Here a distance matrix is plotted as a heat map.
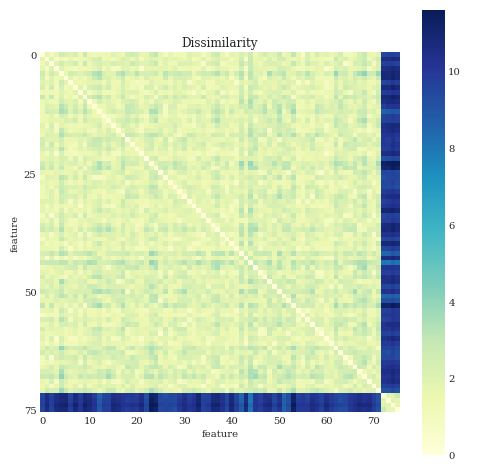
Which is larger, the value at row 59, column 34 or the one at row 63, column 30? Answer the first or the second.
the second
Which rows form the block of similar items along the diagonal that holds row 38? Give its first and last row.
0 to 71
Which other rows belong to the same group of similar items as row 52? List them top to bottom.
0, 1, 2, 3, 4, 5, 6, 7, 8, 9, 10, 11, 12, 13, 14, 15, 16, 17, 18, 19, 20, 21, 22, 23, 24, 25, 26, 27, 28, 29, 30, 31, 32, 33, 34, 35, 36, 37, 38, 39, 40, 41, 42, 43, 44, 45, 46, 47, 48, 49, 50, 51, 53, 54, 55, 56, 57, 58, 59, 60, 61, 62, 63, 64, 65, 66, 67, 68, 69, 70, 71
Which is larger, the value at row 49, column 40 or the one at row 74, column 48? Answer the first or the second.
the second
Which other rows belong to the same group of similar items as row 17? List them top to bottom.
0, 1, 2, 3, 4, 5, 6, 7, 8, 9, 10, 11, 12, 13, 14, 15, 16, 18, 19, 20, 21, 22, 23, 24, 25, 26, 27, 28, 29, 30, 31, 32, 33, 34, 35, 36, 37, 38, 39, 40, 41, 42, 43, 44, 45, 46, 47, 48, 49, 50, 51, 52, 53, 54, 55, 56, 57, 58, 59, 60, 61, 62, 63, 64, 65, 66, 67, 68, 69, 70, 71
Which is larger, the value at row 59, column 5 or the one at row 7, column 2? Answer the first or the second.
the second
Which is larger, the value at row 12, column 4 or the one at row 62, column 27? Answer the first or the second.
the first
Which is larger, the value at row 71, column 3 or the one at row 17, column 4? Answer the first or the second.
the second
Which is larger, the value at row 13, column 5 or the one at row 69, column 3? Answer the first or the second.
the first
